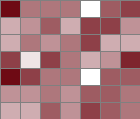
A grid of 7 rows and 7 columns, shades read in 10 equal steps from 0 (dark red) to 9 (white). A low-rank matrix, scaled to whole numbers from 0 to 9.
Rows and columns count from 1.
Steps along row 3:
down up down down up same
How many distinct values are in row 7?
5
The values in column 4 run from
4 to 6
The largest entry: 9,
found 2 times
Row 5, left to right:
0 2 4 4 9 3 3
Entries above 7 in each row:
1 0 0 1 1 0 0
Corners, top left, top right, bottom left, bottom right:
0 2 6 4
